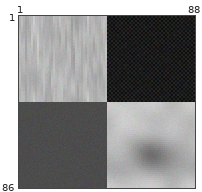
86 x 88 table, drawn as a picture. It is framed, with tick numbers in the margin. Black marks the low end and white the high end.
It is made of 2 by 2 panels. Panel 1,1: high, streaked downward, faint in contrast. Panel 1,2: very low, checkered, faint in contrast. Panel 2,1: low, flat. Panel 2,2: high, smooth.
